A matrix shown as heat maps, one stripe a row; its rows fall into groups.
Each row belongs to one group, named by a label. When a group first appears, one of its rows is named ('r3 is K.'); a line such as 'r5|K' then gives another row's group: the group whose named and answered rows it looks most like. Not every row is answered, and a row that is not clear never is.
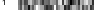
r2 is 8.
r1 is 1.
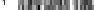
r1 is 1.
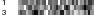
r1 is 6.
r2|1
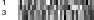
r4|6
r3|6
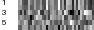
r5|1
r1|6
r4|6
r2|6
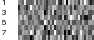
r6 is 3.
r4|1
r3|3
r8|6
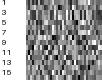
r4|6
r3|6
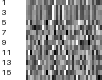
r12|6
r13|8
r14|6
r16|3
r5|1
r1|6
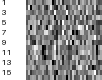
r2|1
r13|3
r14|1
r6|1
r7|8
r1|3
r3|6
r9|6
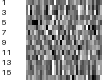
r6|1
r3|1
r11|3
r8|3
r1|6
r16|1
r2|1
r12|8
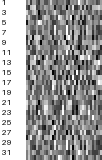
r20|1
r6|6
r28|3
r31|1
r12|8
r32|6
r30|6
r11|6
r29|6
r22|8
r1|1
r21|8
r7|6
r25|3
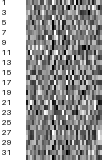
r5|3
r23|8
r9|3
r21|3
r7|6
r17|6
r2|3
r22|1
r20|6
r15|6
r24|6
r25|3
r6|3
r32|3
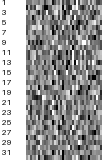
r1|3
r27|1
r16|1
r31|3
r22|1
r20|8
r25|3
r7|3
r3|1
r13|3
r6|8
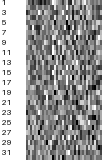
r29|1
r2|6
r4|6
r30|3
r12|3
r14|6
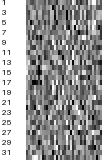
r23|1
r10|6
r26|1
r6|3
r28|6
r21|6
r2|3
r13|6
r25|6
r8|8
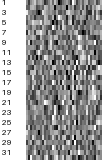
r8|1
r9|1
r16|3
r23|6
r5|8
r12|8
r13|3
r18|3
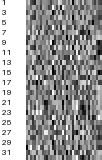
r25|3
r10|6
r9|3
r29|3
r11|3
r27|8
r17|8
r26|6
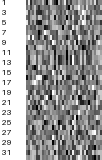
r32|1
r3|8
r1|1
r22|8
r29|3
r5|8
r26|3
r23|1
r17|8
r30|1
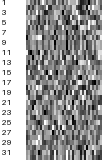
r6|8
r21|6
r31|6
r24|6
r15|1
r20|8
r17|1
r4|1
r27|3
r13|8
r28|8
